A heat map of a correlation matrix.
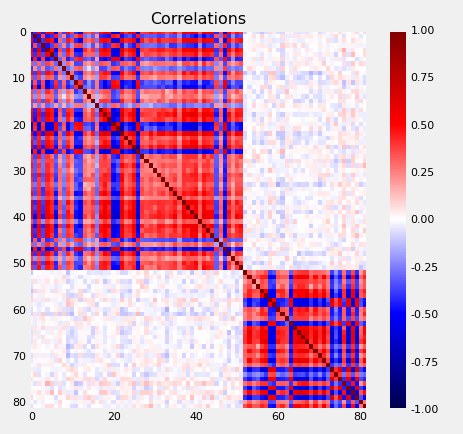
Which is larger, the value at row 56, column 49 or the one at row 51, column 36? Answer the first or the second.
the second
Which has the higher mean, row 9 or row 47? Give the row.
9
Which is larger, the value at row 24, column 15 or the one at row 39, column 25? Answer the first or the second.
the second
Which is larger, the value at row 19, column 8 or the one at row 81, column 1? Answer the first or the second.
the second
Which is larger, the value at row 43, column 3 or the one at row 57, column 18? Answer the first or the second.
the second
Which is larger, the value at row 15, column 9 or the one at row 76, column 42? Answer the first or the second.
the first
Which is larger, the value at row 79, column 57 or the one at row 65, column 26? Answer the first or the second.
the second
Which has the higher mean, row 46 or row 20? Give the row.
46
